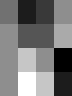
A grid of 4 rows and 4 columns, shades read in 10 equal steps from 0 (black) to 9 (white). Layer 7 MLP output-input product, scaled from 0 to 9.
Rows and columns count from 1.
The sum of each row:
12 17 17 22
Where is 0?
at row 3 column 4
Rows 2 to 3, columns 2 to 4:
3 3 6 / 7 5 0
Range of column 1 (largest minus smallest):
1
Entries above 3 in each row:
2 2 3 3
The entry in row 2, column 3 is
3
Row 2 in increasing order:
3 3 5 6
